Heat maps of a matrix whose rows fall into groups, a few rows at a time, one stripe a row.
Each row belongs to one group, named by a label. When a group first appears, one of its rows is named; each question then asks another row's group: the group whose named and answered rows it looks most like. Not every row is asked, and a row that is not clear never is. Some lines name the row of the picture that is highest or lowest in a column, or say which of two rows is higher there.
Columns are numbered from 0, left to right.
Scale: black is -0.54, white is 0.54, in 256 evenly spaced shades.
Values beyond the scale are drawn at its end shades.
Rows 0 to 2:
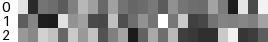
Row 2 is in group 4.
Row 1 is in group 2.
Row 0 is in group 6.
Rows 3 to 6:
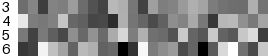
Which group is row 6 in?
4
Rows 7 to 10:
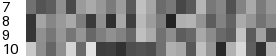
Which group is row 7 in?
6
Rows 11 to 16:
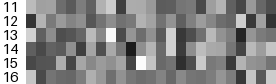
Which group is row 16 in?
6
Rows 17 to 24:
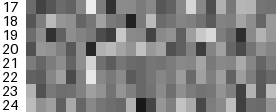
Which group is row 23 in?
6
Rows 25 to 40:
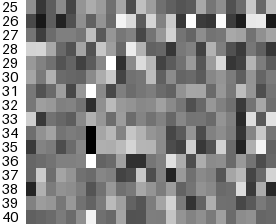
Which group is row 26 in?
2
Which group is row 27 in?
4
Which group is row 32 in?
2
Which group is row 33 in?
6
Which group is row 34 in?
2
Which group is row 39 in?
2
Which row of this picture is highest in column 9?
26
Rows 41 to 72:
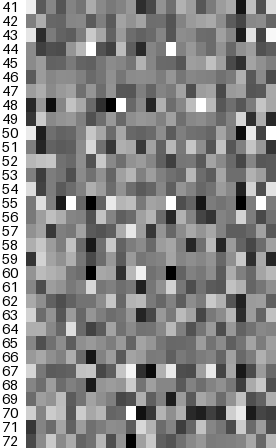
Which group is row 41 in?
6
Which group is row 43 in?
6
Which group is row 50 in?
6
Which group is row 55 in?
2
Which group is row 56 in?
4
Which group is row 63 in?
6
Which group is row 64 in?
2
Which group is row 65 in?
6
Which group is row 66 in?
2
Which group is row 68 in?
2
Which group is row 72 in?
4
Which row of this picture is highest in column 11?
60
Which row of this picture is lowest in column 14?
60
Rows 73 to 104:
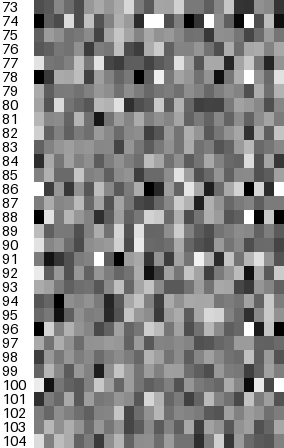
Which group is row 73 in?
2
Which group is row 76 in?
4
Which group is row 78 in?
4
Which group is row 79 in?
6
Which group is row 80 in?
4
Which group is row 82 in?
6
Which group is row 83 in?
4
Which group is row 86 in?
6
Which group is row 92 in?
6
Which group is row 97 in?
4
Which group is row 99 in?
2
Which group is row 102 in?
4
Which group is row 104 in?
2
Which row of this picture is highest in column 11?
74
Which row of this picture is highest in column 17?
74
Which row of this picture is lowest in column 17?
86
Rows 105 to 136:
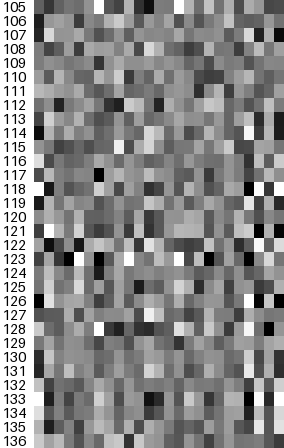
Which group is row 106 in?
2
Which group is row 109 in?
2
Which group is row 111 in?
2
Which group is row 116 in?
6
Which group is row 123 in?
2
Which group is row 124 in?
2
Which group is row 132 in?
6
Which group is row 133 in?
6
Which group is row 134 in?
6
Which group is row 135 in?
6
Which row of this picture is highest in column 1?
121
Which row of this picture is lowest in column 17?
123
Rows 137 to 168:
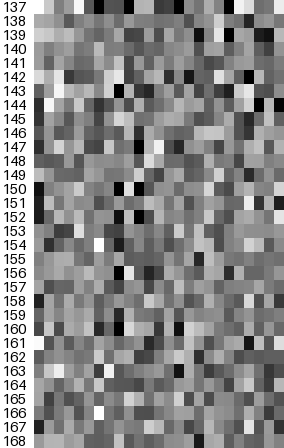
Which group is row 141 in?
4
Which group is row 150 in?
4
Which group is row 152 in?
4
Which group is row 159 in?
4
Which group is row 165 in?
2
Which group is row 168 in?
2
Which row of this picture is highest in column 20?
137
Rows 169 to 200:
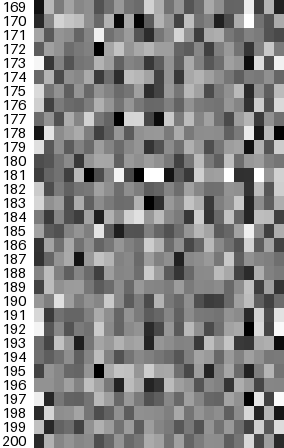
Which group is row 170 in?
4
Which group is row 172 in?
2
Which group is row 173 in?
6
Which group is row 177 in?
4
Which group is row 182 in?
6
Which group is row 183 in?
6
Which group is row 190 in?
4
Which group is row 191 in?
6
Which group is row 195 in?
2
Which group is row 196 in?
4
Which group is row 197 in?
6
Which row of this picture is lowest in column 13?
181
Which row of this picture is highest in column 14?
171
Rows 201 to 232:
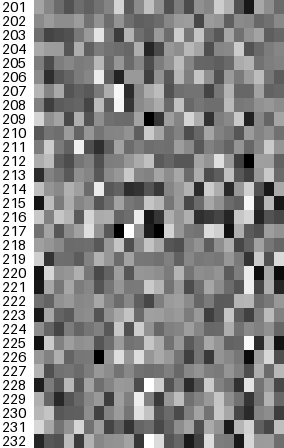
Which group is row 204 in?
6
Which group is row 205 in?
4
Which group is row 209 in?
6
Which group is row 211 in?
2
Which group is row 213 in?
2
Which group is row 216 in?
4
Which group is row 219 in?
6
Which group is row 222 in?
4
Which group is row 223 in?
2
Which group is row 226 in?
2
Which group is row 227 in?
6
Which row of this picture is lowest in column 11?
209
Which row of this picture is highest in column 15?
209
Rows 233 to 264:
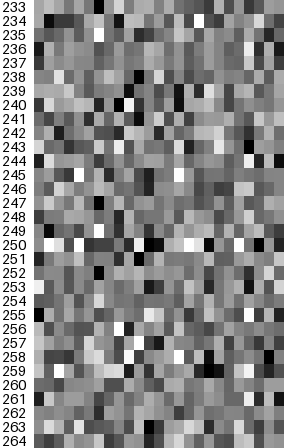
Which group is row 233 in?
2
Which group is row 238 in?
4
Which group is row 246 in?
4
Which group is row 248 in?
4
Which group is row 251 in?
4
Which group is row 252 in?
2
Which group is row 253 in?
6
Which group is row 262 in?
2
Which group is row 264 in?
4
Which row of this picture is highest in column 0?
253
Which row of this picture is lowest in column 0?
255
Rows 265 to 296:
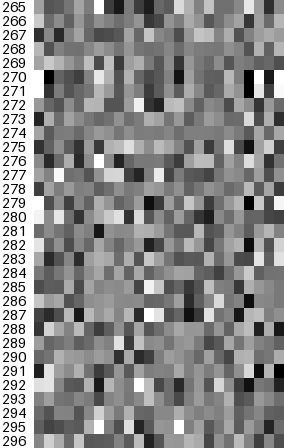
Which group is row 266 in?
6
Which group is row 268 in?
6
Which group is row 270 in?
6
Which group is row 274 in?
6
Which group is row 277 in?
4
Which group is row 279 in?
6
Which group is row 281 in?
2
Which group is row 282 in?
6
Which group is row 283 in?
6
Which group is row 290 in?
4
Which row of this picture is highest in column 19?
275
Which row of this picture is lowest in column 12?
272
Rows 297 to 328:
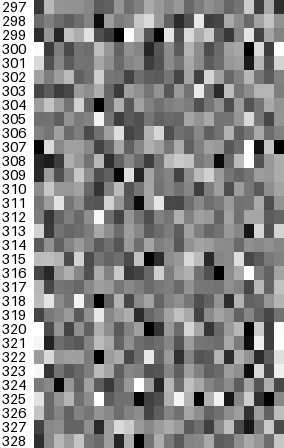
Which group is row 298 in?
2
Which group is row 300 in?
6
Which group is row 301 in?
6
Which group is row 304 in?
2
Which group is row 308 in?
4
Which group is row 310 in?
2
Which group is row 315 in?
6
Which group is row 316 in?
4
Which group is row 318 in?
2
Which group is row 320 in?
6
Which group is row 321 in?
6
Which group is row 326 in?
6
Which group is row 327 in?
2
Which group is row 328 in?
4
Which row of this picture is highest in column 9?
299
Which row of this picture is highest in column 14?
325
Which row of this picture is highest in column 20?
315
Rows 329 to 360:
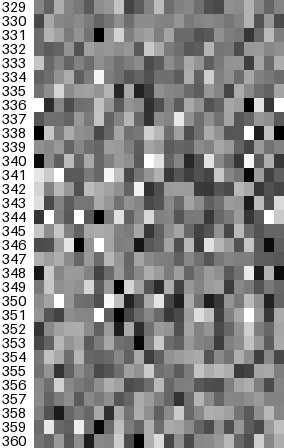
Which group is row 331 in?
2
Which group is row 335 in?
4
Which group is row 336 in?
6
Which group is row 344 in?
2
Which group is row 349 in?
4
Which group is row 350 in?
4
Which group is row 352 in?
4
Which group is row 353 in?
4
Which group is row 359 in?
2
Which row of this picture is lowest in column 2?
358
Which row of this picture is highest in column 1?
344
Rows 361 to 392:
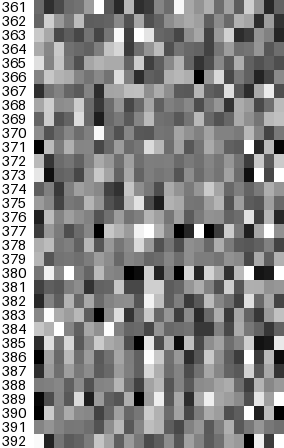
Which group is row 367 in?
2
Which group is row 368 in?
2
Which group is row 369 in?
2
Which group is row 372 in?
6
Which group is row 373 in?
6
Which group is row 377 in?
2
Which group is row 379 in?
6
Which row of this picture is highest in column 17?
389
